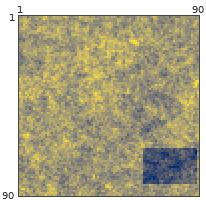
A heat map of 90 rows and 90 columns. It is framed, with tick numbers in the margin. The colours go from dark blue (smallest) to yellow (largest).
Odd patch: lower, in the bottom right. Histogram: skewed, a long tail of low values. Mirror symmetry: none. Grain: blotchy. Ninth with the lowest average: bottom right.
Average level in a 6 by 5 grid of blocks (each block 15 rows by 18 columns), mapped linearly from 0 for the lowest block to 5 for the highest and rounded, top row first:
4 4 4 4 3
4 5 5 3 4
5 4 5 3 4
4 4 4 2 4
4 4 3 1 0
4 3 3 1 0
